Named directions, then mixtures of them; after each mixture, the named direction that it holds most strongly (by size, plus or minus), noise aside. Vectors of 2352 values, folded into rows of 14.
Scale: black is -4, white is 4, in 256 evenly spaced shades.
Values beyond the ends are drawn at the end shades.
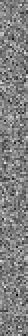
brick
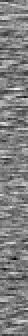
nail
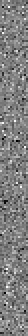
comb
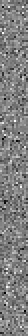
comb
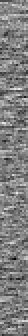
nail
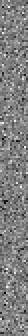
comb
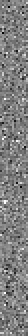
comb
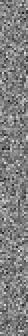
brick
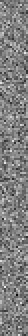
brick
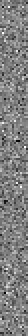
comb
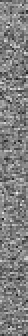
brick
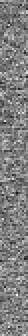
brick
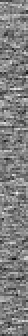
nail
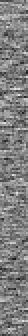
nail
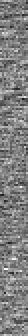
nail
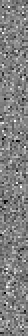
comb
